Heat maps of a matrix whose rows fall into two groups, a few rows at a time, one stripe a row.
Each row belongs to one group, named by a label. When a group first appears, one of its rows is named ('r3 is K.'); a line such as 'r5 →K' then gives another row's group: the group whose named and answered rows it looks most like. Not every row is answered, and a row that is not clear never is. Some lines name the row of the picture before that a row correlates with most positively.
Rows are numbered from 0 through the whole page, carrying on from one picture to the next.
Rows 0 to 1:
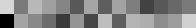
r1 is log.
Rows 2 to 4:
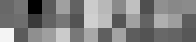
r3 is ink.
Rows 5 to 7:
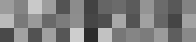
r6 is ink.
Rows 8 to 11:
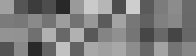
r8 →ink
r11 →ink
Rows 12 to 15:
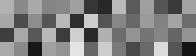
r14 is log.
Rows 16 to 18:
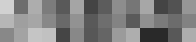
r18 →log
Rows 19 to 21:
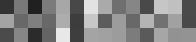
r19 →ink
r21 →ink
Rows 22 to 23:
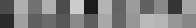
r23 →log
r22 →log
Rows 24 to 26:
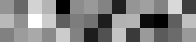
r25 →log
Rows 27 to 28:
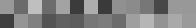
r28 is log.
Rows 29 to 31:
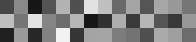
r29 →ink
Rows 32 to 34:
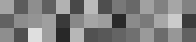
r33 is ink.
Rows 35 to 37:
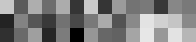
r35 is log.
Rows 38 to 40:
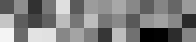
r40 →log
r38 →ink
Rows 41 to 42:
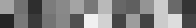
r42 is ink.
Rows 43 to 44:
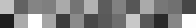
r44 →log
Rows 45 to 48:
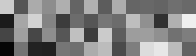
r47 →log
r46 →log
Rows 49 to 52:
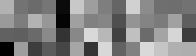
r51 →ink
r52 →log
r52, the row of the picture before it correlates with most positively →47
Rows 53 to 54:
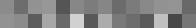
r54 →log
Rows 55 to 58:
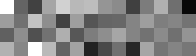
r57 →ink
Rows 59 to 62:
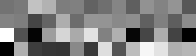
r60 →ink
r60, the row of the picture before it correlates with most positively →57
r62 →log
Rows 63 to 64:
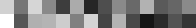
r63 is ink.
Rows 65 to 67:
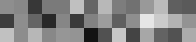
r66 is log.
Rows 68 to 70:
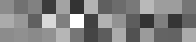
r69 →log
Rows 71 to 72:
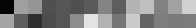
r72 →ink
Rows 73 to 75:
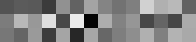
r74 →log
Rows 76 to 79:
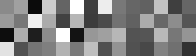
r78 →ink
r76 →log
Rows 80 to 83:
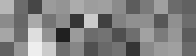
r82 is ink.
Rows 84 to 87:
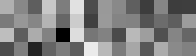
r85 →log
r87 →ink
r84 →log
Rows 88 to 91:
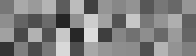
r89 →ink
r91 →ink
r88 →log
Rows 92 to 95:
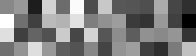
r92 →log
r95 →log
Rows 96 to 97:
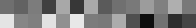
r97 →log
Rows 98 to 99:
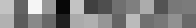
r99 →ink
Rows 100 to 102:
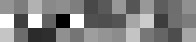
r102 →ink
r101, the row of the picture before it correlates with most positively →98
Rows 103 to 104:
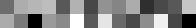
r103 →log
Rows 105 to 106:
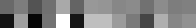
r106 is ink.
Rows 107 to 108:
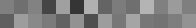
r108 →log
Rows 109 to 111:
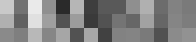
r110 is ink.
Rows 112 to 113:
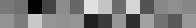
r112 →ink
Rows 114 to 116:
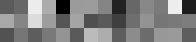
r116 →ink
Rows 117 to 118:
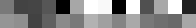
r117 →ink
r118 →ink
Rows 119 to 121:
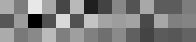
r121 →log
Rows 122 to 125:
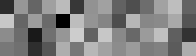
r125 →ink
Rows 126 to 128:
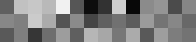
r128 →ink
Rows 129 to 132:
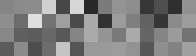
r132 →ink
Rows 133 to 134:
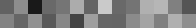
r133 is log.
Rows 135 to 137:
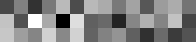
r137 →log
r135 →ink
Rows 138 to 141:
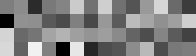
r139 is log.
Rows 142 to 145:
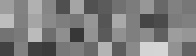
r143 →log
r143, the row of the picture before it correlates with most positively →140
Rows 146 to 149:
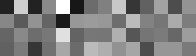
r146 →ink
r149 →ink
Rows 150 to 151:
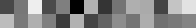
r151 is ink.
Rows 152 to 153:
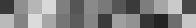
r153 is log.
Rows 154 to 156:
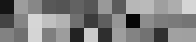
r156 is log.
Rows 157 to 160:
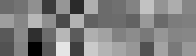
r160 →ink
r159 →ink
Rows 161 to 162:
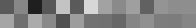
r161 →ink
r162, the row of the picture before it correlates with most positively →158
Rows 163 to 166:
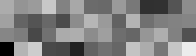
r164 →ink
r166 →log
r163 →log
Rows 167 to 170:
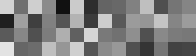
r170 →log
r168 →log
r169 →ink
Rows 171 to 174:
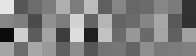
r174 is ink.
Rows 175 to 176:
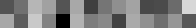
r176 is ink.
